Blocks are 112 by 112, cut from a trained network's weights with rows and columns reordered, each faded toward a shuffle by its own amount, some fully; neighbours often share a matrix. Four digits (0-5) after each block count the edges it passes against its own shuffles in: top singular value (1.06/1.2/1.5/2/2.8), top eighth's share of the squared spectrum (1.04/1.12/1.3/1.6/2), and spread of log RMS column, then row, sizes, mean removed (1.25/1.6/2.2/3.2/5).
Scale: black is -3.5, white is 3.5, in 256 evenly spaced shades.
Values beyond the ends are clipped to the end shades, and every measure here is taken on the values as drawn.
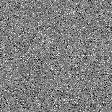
2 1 0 0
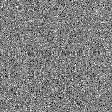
3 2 0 1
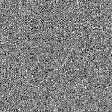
4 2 0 2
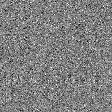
3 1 0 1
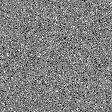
0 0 0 0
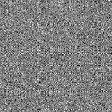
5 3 1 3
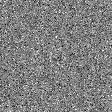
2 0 0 0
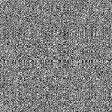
4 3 1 3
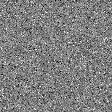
0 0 0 0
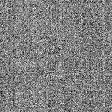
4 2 0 1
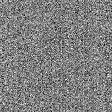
3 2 0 0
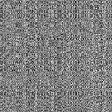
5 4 2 3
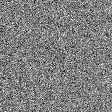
1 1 0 0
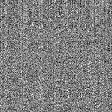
4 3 1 1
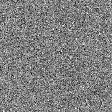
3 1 0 1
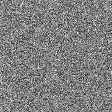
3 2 0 0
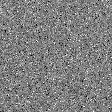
0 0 0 0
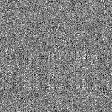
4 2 0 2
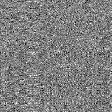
4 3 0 2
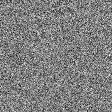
0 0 0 0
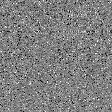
3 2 0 1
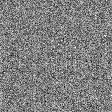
2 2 0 0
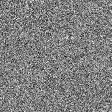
2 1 0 0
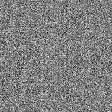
3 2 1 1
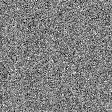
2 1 0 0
